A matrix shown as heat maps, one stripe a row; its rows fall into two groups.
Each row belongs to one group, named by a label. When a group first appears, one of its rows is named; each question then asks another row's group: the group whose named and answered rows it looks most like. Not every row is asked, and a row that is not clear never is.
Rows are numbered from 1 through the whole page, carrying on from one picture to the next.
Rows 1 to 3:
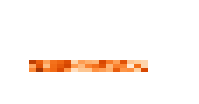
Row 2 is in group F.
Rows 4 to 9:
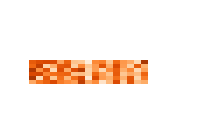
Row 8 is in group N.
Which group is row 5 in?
F
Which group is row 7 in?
F
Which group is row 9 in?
N
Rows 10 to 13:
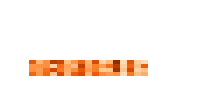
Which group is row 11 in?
N
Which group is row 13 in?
N
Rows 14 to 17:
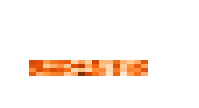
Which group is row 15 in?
N
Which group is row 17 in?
N
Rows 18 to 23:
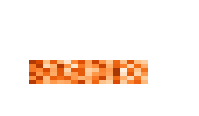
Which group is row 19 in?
F
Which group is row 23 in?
N
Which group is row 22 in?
F
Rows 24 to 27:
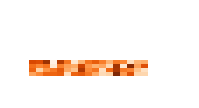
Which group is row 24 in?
F
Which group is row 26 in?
N
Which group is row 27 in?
N
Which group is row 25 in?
N
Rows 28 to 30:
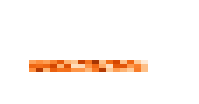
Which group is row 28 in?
N
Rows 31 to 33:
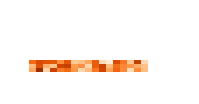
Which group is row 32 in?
F
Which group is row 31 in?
F
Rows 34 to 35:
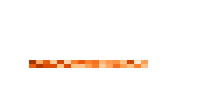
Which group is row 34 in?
N
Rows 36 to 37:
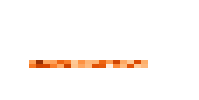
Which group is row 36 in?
F
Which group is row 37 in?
F
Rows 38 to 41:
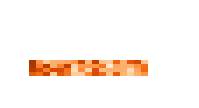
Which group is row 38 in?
N
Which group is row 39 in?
F
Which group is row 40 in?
F
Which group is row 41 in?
F
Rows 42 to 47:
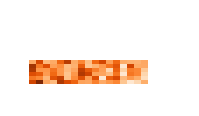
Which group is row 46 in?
N
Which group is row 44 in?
N
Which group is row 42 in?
F
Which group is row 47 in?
F
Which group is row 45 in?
N
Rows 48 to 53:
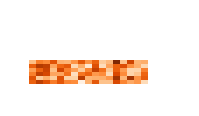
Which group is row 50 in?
F
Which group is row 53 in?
F
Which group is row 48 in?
N
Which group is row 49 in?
F
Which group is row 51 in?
F
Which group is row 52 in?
N
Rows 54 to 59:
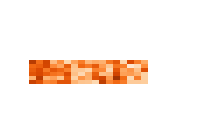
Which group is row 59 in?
F
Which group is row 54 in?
N
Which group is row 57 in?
F
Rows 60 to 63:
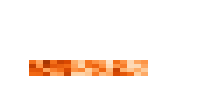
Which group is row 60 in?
F
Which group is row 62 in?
F
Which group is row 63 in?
F
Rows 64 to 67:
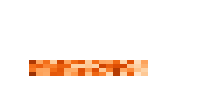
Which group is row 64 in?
N
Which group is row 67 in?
N
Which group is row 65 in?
F
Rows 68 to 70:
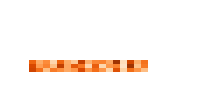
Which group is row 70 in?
N
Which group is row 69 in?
N
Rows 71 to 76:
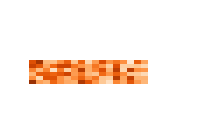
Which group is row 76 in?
N
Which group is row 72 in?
F
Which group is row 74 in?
F
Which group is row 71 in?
F
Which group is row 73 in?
N
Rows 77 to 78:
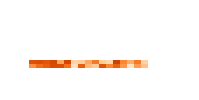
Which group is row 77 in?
F
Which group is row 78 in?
F
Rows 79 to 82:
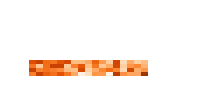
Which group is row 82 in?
F
